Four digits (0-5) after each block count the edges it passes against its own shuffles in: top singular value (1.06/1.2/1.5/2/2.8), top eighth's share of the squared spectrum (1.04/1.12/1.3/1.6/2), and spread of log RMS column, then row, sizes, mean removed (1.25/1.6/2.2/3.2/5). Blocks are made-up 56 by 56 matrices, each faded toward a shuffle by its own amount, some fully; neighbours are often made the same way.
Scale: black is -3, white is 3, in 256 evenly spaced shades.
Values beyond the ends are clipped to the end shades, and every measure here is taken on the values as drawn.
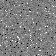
0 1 0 0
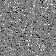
0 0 0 0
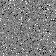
1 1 0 0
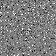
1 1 0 0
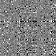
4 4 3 2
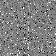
2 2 1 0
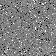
0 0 0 0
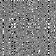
4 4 3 2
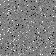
2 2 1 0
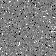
0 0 0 0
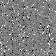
2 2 1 0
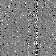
3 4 2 1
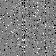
3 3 2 0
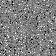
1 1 0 0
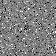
0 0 0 0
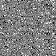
3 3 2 1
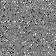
2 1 0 0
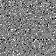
2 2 0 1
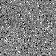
2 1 0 0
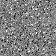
1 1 1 0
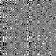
4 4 3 2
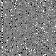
3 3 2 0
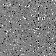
3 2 0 0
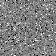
2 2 1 0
